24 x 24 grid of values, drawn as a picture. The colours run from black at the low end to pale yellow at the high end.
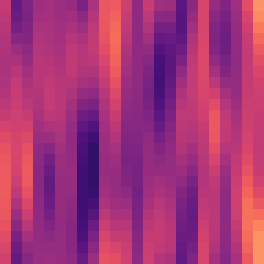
The values follow a bell shape. The ninth with the lowest average is the centre. Streaks run downward.
